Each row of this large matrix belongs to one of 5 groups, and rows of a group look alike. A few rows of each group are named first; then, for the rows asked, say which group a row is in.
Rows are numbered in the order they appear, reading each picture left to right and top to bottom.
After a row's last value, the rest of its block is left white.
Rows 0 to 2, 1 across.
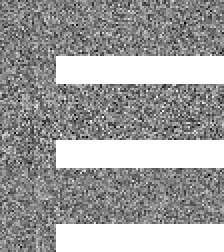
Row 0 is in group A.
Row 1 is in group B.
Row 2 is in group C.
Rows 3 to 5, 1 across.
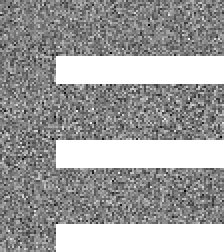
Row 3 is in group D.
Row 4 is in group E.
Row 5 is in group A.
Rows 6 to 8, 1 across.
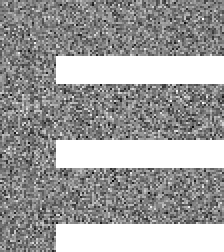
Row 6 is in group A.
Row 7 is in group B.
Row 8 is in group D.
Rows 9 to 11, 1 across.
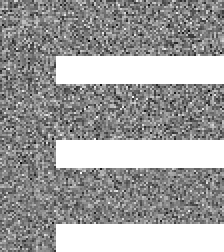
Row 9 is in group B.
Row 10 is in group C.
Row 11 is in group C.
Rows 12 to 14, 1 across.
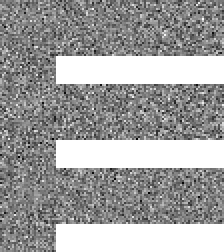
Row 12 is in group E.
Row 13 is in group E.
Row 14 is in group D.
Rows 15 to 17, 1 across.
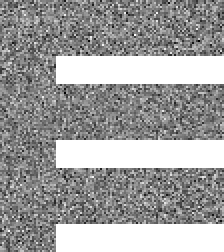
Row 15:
B
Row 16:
E
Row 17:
E
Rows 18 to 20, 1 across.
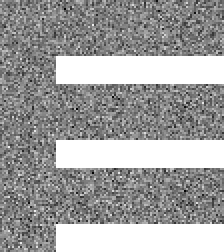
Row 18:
E
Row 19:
A
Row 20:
A
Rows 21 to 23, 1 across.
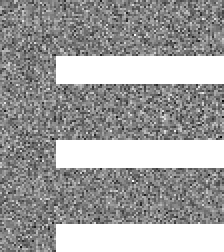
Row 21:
B
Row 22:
E
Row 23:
C
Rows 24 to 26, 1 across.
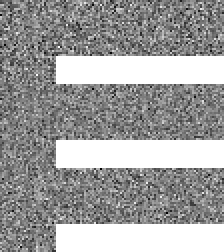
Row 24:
D
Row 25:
D
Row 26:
C
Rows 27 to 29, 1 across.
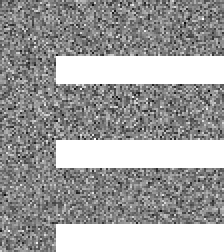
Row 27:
A
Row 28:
C
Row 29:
E
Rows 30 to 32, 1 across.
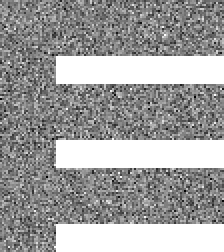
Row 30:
E
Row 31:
D
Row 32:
A
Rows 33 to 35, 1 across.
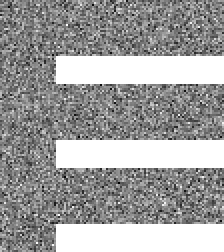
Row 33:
D
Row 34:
B
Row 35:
E
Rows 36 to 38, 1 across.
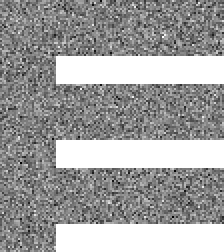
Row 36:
E
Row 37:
C
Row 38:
A
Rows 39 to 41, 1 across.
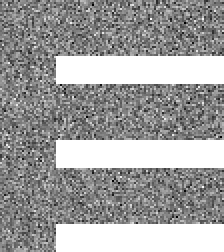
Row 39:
A
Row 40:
E
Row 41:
A
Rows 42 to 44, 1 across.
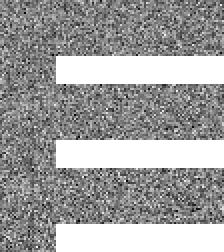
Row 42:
E
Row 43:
B
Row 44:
B
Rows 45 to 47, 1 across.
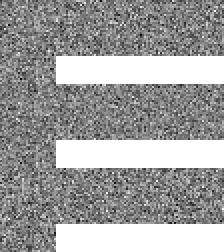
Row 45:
C
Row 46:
C
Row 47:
B
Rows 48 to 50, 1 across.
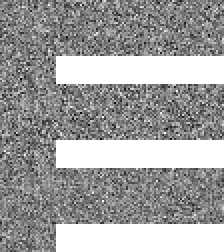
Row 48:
C
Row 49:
B
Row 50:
B
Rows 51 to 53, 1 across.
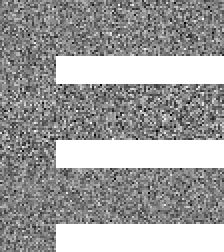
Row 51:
A
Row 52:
E
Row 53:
D
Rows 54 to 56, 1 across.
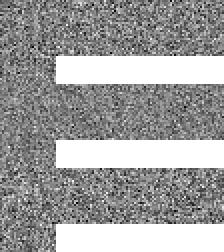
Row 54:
D
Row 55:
A
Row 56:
B
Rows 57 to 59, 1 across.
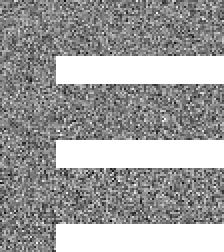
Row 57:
B
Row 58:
E
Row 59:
D
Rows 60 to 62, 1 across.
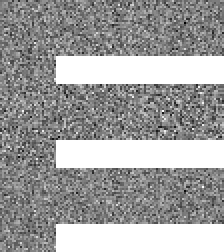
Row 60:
A
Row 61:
E
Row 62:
A
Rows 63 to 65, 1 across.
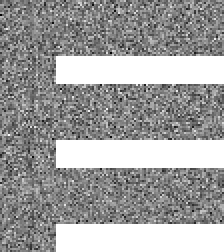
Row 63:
D
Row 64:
B
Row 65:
B
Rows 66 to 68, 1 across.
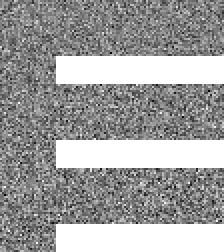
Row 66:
B
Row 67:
C
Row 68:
E
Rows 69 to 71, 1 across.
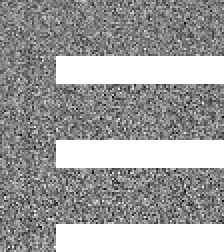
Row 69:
A
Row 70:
A
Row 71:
A
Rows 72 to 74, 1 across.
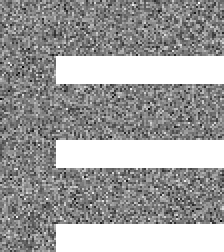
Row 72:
E
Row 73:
D
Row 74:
B
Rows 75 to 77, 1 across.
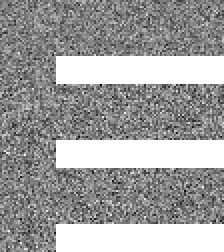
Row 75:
C
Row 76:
B
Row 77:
A
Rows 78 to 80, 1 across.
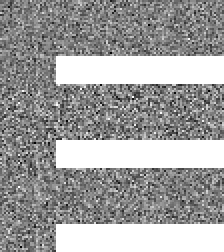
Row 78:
D
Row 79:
C
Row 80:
C
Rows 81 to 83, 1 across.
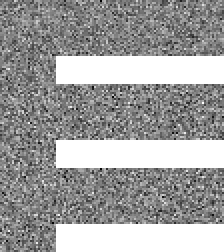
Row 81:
B
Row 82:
A
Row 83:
E
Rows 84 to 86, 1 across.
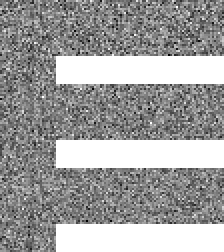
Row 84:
B
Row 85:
D
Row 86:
B
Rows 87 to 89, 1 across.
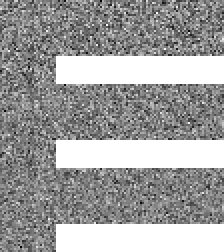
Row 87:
B
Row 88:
B
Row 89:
C
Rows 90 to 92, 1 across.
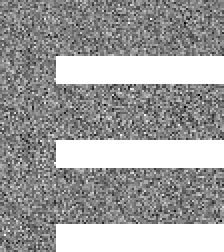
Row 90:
A
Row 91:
A
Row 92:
E
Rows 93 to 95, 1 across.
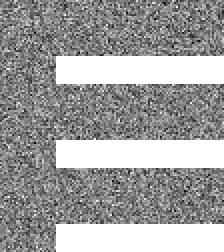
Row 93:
B
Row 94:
C
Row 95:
A
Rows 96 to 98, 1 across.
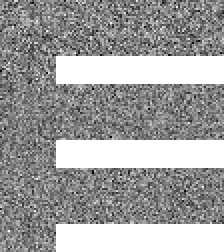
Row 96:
B
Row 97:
D
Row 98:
A
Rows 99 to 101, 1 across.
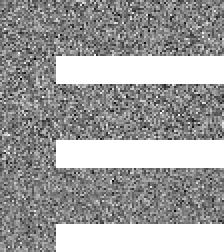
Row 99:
C
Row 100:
B
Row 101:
A
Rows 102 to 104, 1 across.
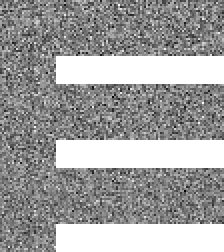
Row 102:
B
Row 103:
A
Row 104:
A
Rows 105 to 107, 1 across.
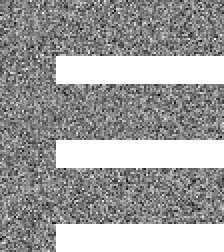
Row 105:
D
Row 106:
E
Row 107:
B
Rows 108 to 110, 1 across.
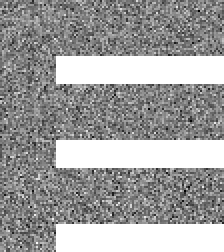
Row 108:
B
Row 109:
D
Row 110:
A
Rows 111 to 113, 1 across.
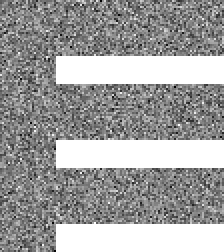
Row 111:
C
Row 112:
A
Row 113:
C
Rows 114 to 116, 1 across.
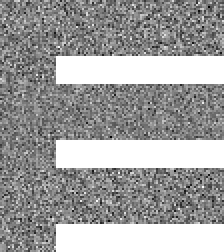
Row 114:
E
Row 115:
D
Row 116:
A
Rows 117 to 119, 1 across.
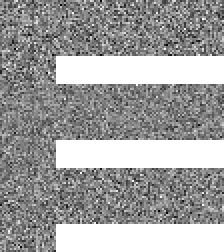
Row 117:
B
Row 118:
B
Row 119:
C
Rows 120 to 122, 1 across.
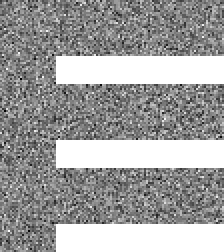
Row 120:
C
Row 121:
E
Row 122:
E
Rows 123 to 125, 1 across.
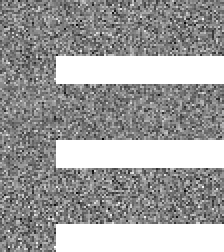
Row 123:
A
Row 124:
E
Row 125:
A
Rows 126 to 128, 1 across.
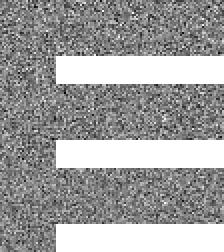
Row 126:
C
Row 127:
E
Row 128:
E
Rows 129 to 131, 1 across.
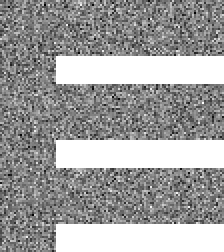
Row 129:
D
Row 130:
A
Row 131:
D
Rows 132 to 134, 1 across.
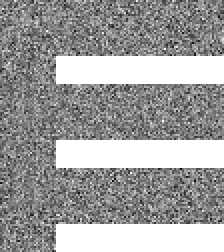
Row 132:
B
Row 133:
D
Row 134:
D
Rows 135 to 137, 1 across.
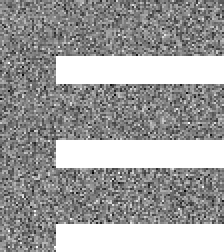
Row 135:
E
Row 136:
D
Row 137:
A
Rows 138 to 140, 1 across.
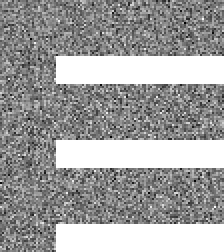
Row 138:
A
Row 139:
B
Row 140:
D
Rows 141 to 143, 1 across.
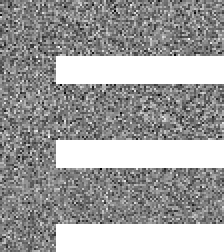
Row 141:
D
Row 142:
E
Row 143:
B
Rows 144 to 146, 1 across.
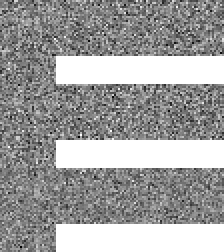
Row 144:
B
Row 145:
A
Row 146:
C
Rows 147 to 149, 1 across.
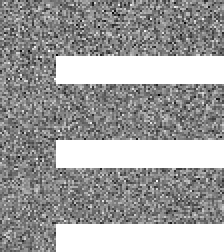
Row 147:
A
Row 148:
E
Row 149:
B
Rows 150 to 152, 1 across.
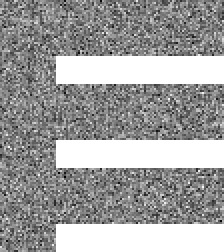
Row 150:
B
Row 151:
E
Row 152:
E
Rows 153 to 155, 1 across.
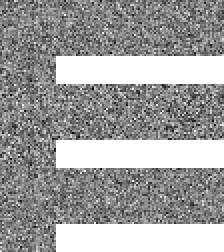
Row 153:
B
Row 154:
B
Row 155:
C
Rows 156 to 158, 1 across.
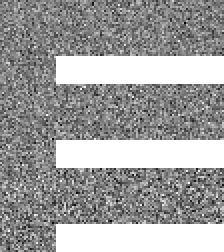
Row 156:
A
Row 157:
C
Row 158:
E
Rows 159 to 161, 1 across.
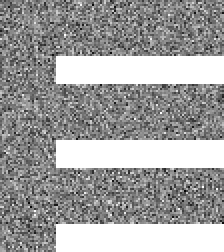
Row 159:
D
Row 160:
B
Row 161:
A
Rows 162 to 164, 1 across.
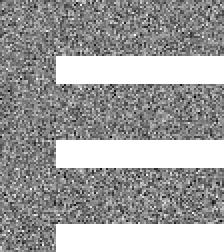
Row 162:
C
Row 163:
D
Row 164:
E
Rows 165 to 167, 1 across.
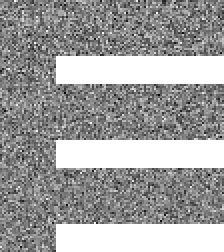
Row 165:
B
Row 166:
E
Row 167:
C
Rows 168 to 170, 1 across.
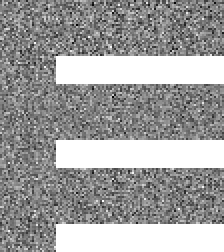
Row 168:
A
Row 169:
A
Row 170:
A
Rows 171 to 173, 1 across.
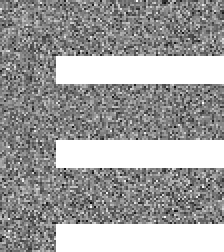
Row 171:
B
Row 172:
A
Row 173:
B
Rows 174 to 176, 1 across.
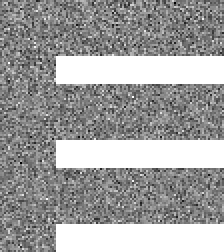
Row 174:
A
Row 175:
C
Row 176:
C
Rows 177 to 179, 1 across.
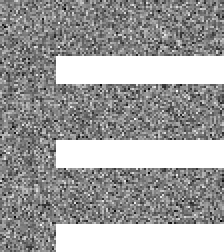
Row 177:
E
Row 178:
B
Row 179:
B
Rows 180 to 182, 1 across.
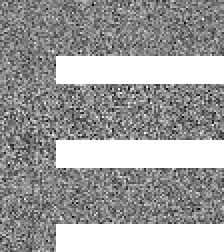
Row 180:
A
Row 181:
A
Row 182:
B
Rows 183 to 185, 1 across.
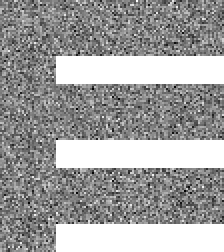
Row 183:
B
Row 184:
A
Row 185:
A
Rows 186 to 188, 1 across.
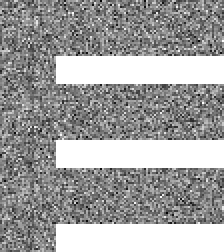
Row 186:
B
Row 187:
B
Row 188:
B
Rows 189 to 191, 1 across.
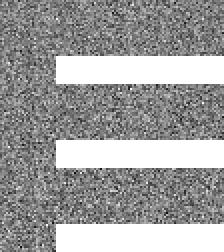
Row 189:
A
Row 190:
A
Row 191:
C
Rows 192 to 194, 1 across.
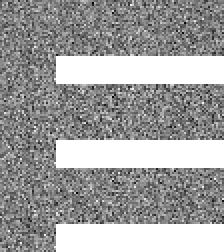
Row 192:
A
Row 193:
A
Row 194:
A
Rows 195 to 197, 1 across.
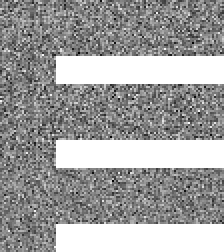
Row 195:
B
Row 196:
D
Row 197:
A
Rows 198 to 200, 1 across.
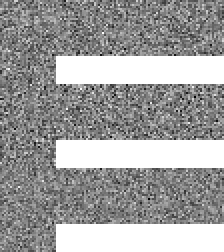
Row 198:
B
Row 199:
D
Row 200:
C
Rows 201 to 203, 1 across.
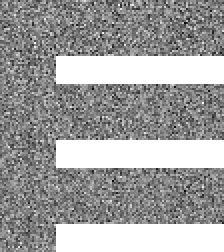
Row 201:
A
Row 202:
A
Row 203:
A
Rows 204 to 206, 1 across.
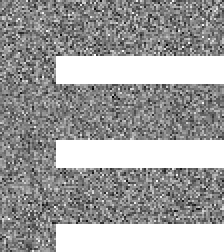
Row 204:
C
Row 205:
A
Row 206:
B
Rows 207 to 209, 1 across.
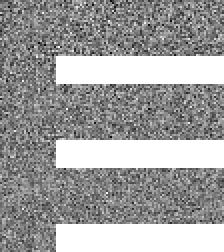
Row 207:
D
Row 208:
D
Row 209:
B
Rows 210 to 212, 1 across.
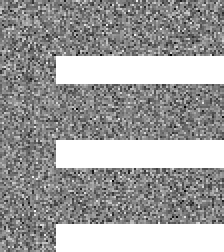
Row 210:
B
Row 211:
A
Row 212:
A
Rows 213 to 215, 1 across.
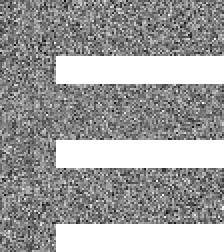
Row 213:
D
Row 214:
B
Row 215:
B
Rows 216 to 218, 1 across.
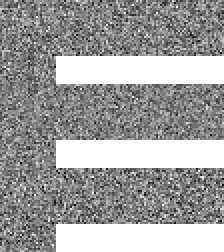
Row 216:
B
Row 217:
C
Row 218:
E
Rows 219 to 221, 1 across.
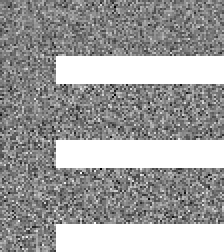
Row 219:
D
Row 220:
D
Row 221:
C
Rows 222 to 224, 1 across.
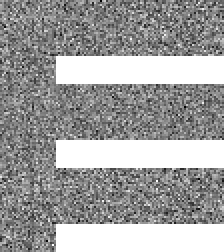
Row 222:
E
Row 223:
A
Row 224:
B
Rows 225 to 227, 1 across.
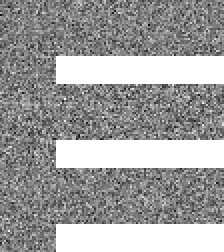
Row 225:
D
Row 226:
B
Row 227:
E
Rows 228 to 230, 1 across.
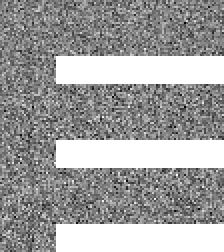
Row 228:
A
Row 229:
A
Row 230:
B
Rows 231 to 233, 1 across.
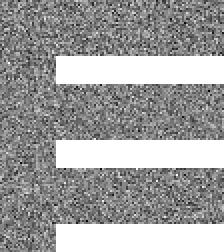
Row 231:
A
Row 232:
C
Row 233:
B
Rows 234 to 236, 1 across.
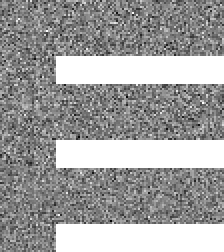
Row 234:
C
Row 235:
B
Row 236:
D
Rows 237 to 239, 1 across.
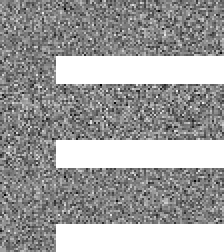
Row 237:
E
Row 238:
B
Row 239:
E
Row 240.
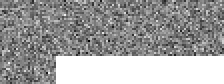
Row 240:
B
